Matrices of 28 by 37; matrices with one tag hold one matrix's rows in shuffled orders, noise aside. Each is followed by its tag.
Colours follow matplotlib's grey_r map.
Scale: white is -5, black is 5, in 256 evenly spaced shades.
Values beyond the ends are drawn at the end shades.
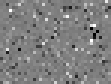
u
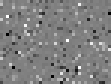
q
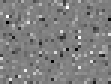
q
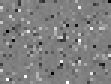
q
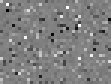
q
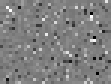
u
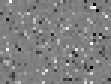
u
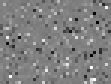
u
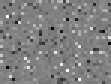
q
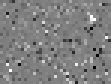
u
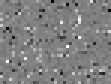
q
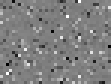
q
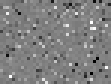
u
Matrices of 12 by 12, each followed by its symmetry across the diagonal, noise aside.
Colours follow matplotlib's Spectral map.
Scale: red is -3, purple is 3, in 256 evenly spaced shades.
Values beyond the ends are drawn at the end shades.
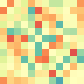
symmetric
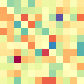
antisymmetric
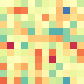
neither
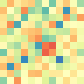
symmetric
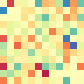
antisymmetric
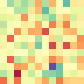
neither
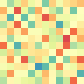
antisymmetric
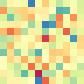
neither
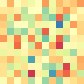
neither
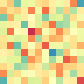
symmetric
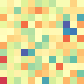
neither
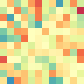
antisymmetric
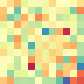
symmetric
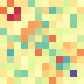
symmetric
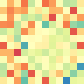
symmetric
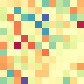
antisymmetric
